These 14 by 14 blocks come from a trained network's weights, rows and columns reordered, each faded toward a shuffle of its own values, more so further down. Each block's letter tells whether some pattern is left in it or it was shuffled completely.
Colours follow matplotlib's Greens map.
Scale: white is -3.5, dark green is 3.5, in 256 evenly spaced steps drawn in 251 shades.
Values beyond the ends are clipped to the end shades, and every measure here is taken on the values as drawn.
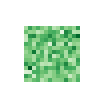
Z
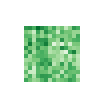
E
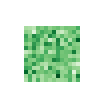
Z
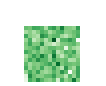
Z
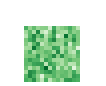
Z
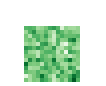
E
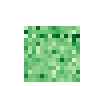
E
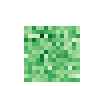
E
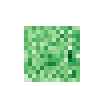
E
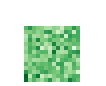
Z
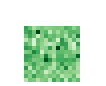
Z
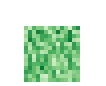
E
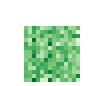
E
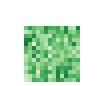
E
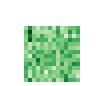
E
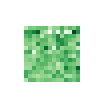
E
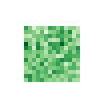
Z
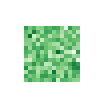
Z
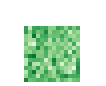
Z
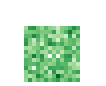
E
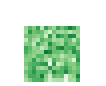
E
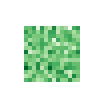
E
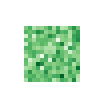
Z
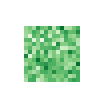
Z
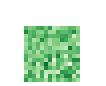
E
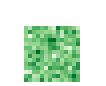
Z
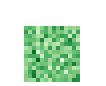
Z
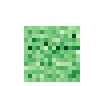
E
